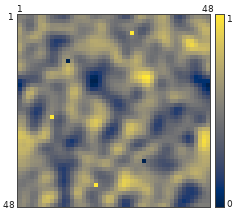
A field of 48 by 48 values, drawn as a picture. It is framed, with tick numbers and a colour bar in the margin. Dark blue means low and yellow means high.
The histogram is bell-shaped. The ninth with the lowest average is the middle right. The field is mottled with small blotches. Five lone cells stand out: three far higher and two far lower than their neighbours. No overall slope runs across the table. The halves do not mirror each other. No row or column stands out.
